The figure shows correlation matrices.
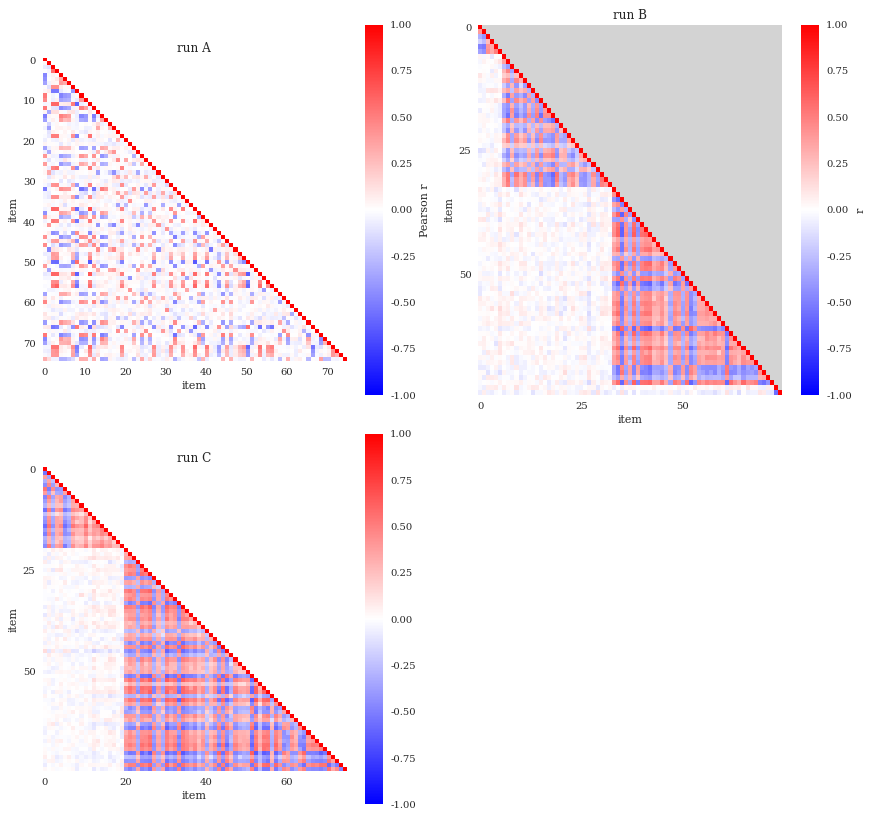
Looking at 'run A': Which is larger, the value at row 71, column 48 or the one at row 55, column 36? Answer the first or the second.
the first
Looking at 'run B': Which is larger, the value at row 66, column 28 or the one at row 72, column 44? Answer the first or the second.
the second
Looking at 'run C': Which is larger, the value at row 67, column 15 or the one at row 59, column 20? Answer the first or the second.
the first
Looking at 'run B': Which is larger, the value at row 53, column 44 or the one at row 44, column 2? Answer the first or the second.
the second
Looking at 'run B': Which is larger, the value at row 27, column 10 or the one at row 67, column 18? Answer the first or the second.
the second
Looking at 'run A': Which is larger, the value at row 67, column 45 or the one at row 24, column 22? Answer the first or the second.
the first
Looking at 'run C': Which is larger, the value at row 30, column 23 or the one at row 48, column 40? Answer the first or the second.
the second
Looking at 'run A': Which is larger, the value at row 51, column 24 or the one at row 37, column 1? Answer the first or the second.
the first
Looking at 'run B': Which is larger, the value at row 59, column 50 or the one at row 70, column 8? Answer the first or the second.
the second
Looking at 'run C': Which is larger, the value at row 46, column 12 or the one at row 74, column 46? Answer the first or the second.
the second
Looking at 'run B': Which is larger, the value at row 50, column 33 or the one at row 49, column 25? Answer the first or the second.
the second
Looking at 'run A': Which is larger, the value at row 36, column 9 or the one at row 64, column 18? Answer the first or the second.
the first
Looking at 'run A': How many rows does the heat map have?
75
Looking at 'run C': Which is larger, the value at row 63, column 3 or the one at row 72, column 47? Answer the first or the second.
the first
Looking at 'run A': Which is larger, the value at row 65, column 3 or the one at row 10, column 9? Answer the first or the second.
the second
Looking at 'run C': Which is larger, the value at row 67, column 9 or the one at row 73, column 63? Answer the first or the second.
the first
